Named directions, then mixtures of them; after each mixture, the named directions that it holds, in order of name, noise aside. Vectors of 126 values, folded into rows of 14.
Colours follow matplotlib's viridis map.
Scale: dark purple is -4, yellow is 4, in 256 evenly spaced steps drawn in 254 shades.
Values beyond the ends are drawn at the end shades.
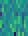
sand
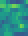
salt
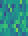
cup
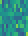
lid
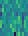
sand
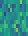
cup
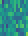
lid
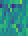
cup, salt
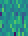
sand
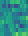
cup, salt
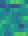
salt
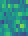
cup, salt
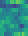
salt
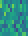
cup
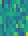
lid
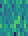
cup, sand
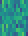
lid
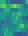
salt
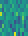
sand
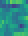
salt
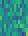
cup, lid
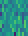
sand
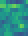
salt
